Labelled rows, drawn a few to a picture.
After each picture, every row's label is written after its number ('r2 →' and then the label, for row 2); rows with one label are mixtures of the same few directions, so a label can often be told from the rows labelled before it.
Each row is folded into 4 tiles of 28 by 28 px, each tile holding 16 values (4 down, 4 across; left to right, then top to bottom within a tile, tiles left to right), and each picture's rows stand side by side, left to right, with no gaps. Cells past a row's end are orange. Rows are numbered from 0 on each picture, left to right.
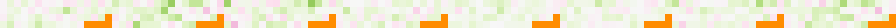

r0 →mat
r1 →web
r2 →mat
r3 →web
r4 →web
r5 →mat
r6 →mat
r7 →web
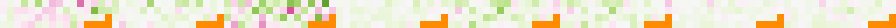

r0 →web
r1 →mat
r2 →mat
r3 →web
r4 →web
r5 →web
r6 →mat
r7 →mat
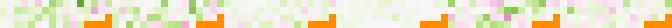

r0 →web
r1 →web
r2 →web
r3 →mat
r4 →mat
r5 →web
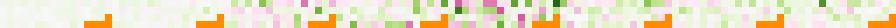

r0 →web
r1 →web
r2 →web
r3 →web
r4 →web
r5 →mat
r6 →web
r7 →mat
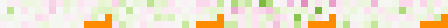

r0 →web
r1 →mat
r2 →web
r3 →mat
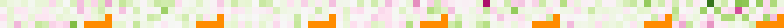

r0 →web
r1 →web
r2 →web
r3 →web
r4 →mat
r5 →mat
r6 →mat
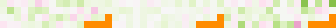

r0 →web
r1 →web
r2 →web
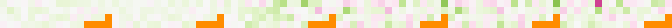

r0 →web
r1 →web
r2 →web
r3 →web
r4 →web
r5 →mat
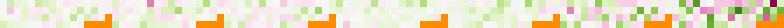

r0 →web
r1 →mat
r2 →web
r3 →mat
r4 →web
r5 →web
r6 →mat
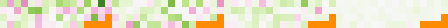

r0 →mat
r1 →web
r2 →web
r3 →web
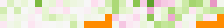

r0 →mat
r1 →mat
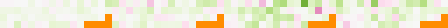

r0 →web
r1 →mat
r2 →web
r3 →mat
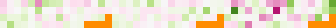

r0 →mat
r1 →web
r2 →web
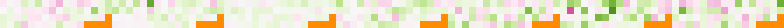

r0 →web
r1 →mat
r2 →web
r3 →mat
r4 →web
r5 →web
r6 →web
